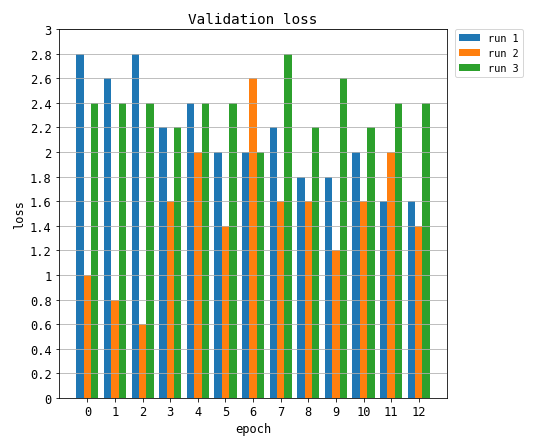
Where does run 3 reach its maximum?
7
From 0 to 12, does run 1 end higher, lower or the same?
lower
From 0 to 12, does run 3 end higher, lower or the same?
the same
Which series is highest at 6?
run 2
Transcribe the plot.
Title: Validation loss
x-axis: epoch, ticks 0 1 2 3 4 5 6 7 8 9 10 11 12
y-axis: loss, ticks 0 0.2 0.4 0.6 0.8 1 1.2 1.4 1.6 1.8 2 2.2 2.4 2.6 2.8 3
Legend: run 1, run 2, run 3
Values:
run 1: 2.8 2.6 2.8 2.2 2.4 2 2 2.2 1.8 1.8 2 1.6 1.6
run 2: 1 0.8 0.6 1.6 2 1.4 2.6 1.6 1.6 1.2 1.6 2 1.4
run 3: 2.4 2.4 2.4 2.2 2.4 2.4 2 2.8 2.2 2.6 2.2 2.4 2.4
